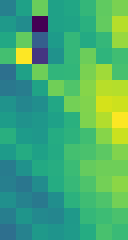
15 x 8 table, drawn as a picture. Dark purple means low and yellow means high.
Slope: up to the right. Roughest part: top left. Odd patch: rougher, in the top left.
